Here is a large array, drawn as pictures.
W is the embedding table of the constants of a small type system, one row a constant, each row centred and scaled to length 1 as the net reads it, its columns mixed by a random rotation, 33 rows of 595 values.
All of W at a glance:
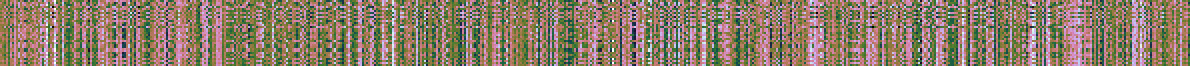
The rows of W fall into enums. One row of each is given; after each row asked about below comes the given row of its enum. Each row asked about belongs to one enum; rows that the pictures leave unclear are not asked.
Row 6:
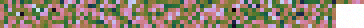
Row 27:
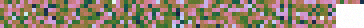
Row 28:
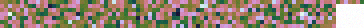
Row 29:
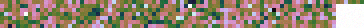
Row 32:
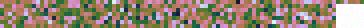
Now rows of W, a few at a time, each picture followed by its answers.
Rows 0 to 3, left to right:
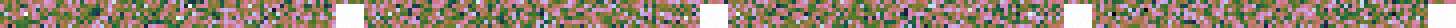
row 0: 29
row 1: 27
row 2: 28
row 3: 6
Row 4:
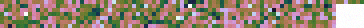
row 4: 29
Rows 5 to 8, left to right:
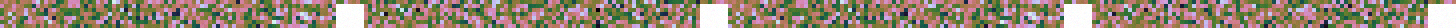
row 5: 32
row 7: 32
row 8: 6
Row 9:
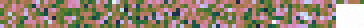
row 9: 32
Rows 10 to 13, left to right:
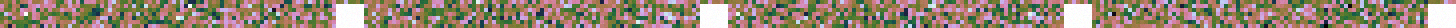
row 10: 29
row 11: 32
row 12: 28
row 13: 6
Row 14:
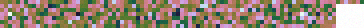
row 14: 28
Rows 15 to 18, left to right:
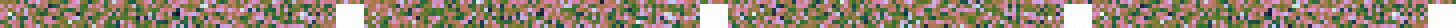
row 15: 28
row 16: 32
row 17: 27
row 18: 28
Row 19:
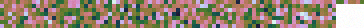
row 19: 32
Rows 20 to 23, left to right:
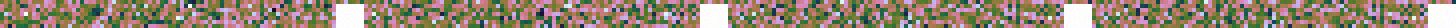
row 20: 29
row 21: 28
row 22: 27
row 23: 27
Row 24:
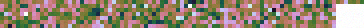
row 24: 29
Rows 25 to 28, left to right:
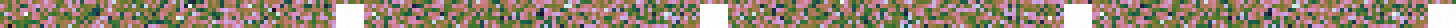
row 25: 29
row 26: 28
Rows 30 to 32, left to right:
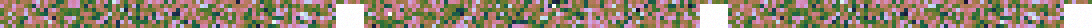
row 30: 32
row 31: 29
